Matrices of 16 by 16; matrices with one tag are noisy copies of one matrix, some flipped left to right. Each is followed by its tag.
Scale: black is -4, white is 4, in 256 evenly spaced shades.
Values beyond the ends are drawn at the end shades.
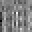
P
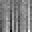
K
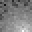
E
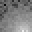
E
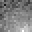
E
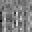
P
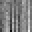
K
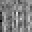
P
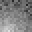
E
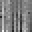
K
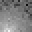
E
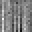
K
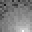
E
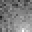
E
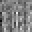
P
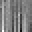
K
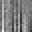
K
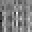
P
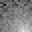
E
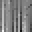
K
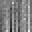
K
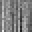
K
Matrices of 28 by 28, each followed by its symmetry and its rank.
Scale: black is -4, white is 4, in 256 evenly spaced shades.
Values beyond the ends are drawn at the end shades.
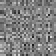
neither, rank three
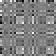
symmetric, rank two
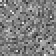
symmetric, full rank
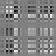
symmetric, rank one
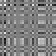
symmetric, rank one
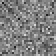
symmetric, full rank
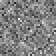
symmetric, full rank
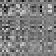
neither, rank three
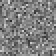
neither, full rank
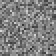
neither, full rank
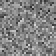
neither, full rank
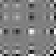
symmetric, rank one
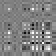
symmetric, rank two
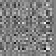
neither, rank three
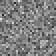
symmetric, full rank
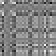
symmetric, rank two
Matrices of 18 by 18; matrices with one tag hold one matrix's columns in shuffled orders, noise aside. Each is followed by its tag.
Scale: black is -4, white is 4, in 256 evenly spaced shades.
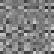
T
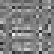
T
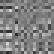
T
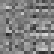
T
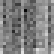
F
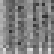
F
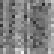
F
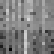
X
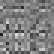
T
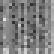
F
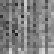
F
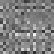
T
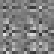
T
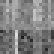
X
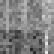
X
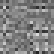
T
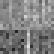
X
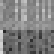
X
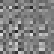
T
